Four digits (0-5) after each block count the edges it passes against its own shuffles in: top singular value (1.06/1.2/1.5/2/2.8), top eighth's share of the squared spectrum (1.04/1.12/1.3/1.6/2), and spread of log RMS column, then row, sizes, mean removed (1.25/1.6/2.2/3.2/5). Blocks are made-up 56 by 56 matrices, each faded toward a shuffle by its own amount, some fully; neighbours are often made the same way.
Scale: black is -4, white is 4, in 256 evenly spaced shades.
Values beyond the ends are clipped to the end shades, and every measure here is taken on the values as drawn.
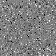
3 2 0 0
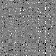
3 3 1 1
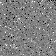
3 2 0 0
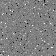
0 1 0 0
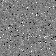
1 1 0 0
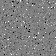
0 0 0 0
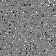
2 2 0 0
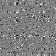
3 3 1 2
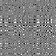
4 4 2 3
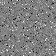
1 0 0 0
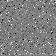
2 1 0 1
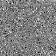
3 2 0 1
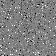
0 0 0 0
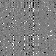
4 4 2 1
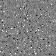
1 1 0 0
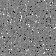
2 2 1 0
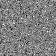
0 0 0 0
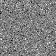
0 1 0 0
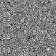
3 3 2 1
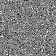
0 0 0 0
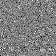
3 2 0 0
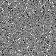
0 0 0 0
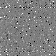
3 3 1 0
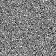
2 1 0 0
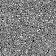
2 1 0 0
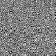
4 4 2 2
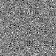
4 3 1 2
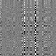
5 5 3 1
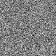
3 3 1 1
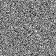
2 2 0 0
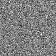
2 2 0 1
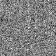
3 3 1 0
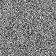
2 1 0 0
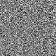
3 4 2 2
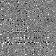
4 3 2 2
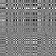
5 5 4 4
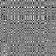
5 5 3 3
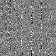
2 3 3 0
